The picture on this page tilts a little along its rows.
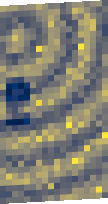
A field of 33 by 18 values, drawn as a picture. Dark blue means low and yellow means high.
Ninth with the lowest average: middle left. Odd patch: lower, in the middle left. Histogram: bell-shaped. Odd rows or columns: none. Mirror symmetry: none. Rings: centred on the top left.
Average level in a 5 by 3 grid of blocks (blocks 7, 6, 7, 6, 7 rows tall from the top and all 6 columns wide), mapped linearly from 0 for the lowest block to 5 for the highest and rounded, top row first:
445 | 455 | 045 | 455 | 455
